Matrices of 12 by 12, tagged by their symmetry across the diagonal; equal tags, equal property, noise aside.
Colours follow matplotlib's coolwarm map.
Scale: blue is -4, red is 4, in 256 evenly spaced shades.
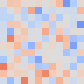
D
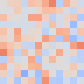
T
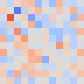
D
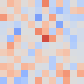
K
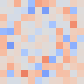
T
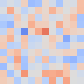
K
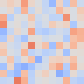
K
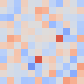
T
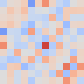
T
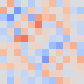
T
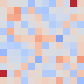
T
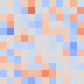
D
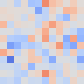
K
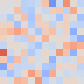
D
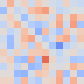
D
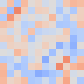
T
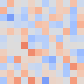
K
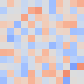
D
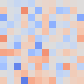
K
